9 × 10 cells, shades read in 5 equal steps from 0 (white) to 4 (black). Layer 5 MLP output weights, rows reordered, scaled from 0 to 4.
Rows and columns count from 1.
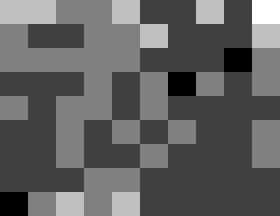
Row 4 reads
3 3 3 2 3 2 4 2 3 2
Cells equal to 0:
1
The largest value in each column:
4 3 3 3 3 3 4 3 4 3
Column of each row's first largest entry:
6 2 9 7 2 1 1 1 1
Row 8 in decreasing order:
3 3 3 3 3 3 3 3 2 2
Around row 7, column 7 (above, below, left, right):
2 3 2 3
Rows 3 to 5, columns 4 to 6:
2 2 3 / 2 3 2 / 2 3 2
